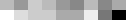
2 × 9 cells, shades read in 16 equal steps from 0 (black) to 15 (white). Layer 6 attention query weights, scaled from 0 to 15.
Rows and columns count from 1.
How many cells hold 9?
2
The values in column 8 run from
7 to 8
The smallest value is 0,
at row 2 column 9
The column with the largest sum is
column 1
